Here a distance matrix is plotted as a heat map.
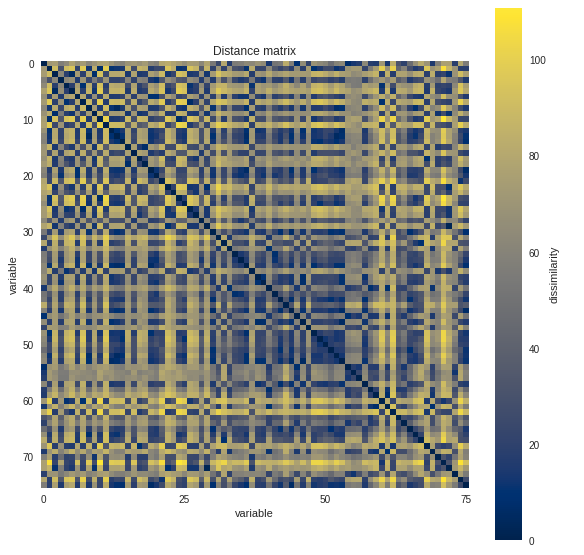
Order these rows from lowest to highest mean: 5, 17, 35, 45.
35, 45, 17, 5
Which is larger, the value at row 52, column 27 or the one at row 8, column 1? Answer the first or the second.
the first
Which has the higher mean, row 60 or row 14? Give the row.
60
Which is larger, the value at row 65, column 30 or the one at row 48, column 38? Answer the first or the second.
the second
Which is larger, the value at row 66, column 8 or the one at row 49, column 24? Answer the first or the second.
the second
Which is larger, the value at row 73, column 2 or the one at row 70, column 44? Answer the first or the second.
the first
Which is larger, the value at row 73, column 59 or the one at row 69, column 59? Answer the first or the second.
the first
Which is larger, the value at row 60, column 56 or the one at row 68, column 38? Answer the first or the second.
the second
